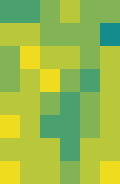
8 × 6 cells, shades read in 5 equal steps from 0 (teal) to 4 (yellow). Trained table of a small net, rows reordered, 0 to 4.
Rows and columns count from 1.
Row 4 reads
2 3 4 2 1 3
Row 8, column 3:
3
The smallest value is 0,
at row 2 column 6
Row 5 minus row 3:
1 -1 -1 -2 0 0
